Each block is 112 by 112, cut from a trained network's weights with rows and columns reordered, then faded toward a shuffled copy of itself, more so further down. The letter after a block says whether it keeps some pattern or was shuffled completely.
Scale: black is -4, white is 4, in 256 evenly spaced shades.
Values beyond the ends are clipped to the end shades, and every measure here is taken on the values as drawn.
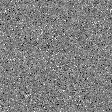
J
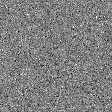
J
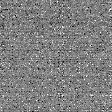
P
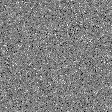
J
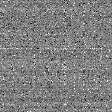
P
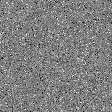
J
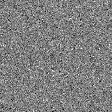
P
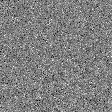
J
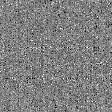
P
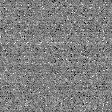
P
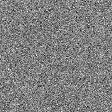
P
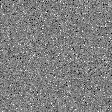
J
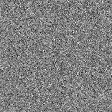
P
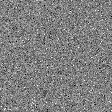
J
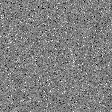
J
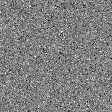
J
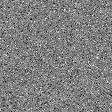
J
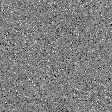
J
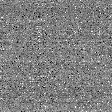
P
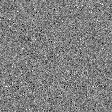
P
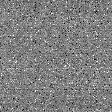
P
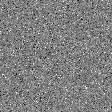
J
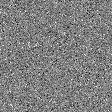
J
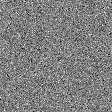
J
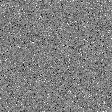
J
